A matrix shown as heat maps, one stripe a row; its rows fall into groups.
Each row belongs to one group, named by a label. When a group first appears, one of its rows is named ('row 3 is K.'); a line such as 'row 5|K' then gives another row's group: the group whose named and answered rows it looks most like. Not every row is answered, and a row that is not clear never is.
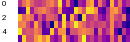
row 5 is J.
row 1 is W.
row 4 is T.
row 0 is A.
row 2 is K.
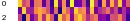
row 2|W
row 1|J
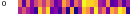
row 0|W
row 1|K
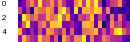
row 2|A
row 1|W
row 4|K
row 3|A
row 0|W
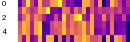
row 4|T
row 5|W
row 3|T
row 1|J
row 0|A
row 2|T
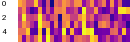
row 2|J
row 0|T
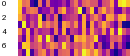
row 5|W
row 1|T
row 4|K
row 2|K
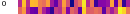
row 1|K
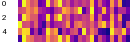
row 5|A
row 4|K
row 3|T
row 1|T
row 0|A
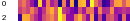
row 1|A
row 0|K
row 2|A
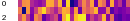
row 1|W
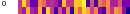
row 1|W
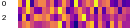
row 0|W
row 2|J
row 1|A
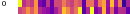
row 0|T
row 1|T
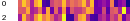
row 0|T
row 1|K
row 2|J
